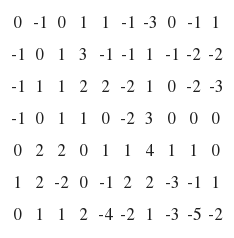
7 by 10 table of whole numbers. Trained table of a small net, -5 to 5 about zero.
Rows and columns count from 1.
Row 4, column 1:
-1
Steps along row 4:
up up same down down up down same same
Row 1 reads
0 -1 0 1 1 -1 -3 0 -1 1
